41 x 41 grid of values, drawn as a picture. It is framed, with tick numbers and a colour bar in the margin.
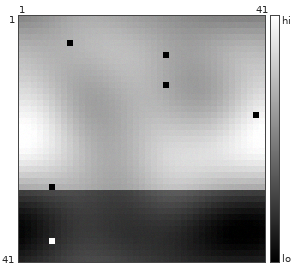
Lone odd cells: 6, 1 higher and 5 lower than their neighbours. Seam: horizontal, 70% of the way down, the top part higher. Ninth with the lowest average: bottom right.
